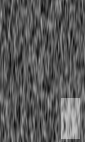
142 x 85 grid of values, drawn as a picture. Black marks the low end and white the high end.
Odd patch: higher, in the bottom right. Grain: streaks running down. Ninth with the highest average: bottom right. Mirror symmetry: none.
